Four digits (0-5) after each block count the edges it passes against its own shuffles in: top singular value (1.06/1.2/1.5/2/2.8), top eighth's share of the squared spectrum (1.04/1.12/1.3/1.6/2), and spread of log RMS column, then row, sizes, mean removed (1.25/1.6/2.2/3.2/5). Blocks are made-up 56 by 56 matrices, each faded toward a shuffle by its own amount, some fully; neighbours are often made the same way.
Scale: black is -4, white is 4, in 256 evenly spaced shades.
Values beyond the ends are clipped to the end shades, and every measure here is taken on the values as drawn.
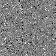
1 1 1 0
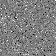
0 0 0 0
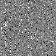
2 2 2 0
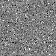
2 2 0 0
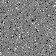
0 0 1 0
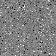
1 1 1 0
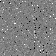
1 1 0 0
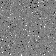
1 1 0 0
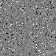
1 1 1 0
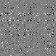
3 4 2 2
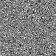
0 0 0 0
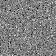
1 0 0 0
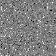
2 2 1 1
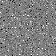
3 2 1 0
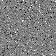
1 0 0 0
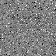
2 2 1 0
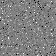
0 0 0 0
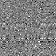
4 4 1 2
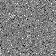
1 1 0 0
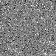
0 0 0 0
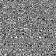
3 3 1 3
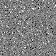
1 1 0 0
